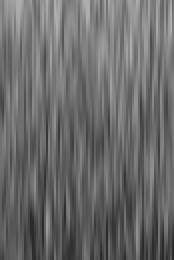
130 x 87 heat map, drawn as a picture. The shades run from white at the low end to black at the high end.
Grain: streaks running down. Average level on the scale: 60%. Slope: up to the bottom.
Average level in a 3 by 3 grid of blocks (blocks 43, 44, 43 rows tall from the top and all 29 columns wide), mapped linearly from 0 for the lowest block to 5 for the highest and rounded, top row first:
0 0 0 | 3 3 3 | 5 5 5
